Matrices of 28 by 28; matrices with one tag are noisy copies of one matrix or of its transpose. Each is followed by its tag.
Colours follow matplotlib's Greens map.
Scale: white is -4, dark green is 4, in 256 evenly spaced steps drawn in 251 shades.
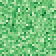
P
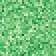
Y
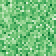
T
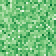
T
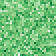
T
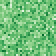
T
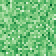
T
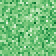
Y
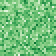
T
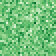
Y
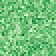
Y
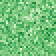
Y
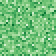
P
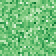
Y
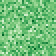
Y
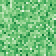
T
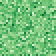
P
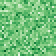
T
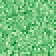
P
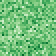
Y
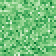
T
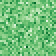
Y
